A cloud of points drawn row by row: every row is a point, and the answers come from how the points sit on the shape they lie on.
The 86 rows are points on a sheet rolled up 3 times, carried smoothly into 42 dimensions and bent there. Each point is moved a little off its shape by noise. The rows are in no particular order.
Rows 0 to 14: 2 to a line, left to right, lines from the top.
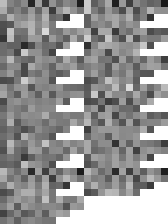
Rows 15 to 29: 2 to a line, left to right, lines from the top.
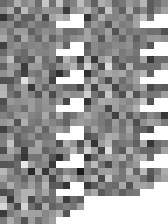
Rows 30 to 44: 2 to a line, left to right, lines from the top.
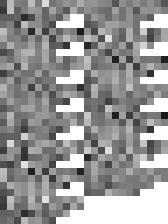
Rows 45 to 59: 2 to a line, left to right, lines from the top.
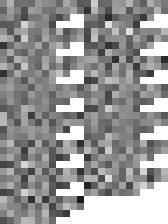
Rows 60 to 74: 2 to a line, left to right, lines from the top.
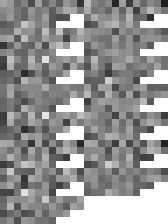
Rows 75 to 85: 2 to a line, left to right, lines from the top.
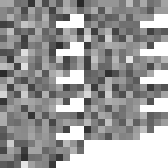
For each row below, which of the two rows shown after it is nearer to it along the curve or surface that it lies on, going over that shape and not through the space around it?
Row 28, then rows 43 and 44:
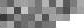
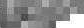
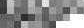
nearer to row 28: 44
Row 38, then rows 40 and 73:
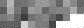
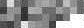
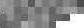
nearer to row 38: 73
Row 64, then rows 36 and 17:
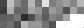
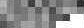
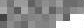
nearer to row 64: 36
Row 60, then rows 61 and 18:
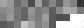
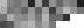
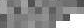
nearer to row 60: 18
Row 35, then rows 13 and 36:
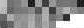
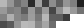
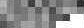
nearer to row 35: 13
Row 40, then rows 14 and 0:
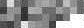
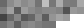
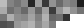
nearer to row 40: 0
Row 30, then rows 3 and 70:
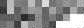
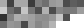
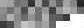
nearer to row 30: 70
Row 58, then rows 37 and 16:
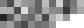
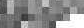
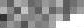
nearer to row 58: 16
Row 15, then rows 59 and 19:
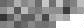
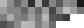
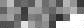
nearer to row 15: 19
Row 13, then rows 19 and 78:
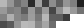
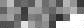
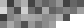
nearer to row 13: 19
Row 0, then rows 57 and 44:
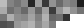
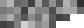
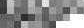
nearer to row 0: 57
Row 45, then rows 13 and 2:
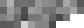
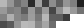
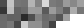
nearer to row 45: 2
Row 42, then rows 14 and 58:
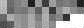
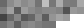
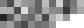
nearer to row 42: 58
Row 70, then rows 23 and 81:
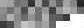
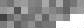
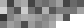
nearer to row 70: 81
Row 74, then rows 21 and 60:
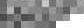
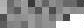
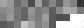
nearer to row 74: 60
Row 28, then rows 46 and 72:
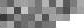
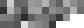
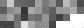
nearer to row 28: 46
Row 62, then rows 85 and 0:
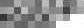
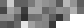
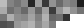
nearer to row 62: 85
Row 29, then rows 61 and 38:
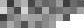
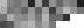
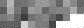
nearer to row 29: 61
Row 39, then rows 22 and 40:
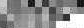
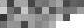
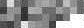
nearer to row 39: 22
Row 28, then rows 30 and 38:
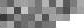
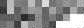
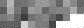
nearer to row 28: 30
